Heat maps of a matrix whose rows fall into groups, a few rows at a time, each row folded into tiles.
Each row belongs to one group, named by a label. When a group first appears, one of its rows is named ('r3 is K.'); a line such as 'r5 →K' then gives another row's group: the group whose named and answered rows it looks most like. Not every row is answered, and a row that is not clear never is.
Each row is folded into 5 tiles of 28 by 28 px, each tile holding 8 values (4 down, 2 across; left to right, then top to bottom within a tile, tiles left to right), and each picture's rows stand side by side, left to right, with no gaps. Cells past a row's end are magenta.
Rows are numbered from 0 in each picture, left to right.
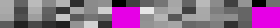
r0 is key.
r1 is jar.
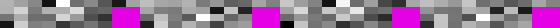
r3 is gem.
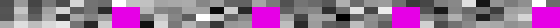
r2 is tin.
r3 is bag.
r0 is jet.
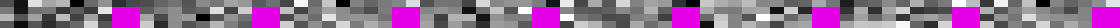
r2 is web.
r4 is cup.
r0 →key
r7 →web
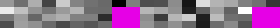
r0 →jar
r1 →tin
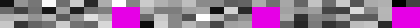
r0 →bag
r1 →gem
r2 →key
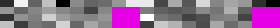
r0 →web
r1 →cup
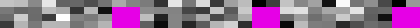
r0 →gem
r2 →jar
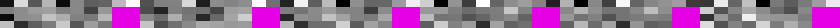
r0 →web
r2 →web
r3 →cup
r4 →cup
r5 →web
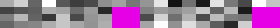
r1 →jet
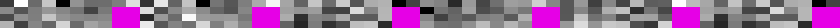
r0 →web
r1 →web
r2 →key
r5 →key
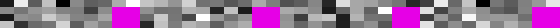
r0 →web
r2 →tin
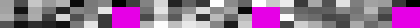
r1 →jet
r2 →cup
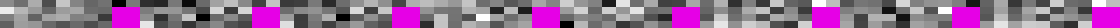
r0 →jar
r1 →tin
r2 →tin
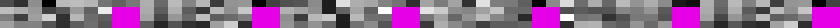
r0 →tin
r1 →key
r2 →tin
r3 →jar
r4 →cup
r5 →key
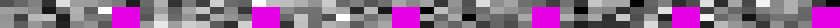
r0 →tin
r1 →jet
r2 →gem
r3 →cup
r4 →key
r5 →cup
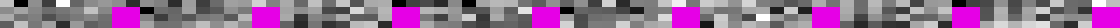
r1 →bag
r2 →key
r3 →tin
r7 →jet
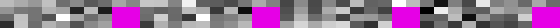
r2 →jet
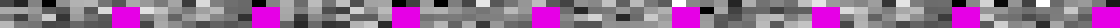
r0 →tin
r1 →jar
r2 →key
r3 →cup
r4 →bag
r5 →bag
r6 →jar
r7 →cup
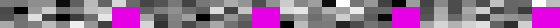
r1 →tin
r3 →jet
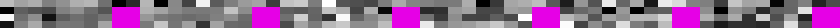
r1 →cup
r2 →gem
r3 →bag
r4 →bag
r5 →key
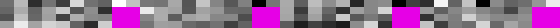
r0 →jet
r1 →jar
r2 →key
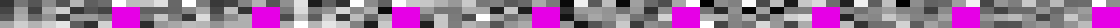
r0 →jet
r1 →gem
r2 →jet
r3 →gem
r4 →web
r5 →bag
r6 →web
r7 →bag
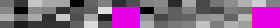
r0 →key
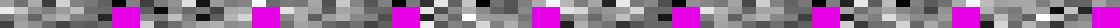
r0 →jar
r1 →bag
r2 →jar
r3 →web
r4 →jar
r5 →jar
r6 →web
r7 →gem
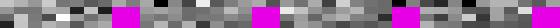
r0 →gem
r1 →cup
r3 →tin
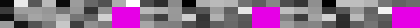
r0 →web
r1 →tin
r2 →tin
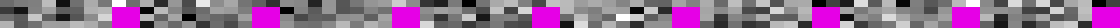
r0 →bag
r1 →cup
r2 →bag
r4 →gem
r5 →key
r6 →web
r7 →key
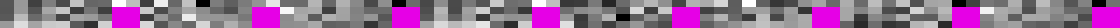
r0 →jet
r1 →web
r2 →jar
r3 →jet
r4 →tin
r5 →gem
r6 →key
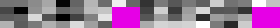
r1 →jet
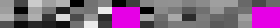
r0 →key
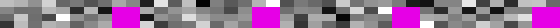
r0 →gem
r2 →tin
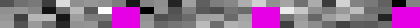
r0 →tin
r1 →bag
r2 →jar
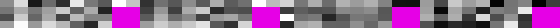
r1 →jet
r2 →cup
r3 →key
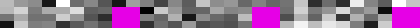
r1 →cup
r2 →jet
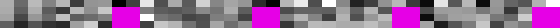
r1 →cup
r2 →gem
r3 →web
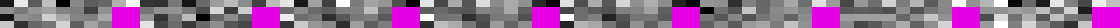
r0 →web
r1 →tin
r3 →cup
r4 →cup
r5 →bag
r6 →bag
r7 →jet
